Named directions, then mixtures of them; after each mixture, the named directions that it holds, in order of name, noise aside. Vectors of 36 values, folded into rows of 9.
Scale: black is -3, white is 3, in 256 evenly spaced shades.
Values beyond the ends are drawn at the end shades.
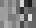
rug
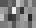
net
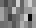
net, rug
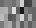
net, rug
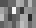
net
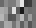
net, rug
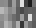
rug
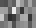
net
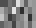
net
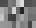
net, rug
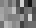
rug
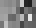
rug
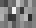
net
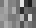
rug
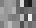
rug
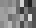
rug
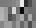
net, rug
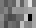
net, rug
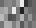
net, rug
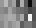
net, rug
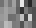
rug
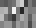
net, rug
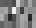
net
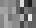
rug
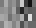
rug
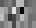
net, rug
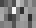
net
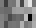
net, rug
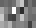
net, rug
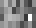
net, rug
